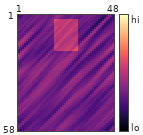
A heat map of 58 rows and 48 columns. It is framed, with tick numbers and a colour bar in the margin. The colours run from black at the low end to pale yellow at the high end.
Odd patch: higher, in the top middle. Ninth with the highest average: top middle. Grain: diagonal, up to the right.
